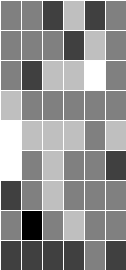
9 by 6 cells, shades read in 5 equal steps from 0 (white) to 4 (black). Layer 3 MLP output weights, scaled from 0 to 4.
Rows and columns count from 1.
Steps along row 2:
same same up down up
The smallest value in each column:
0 1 1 1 0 1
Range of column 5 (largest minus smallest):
3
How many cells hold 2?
27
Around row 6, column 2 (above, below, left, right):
1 2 0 1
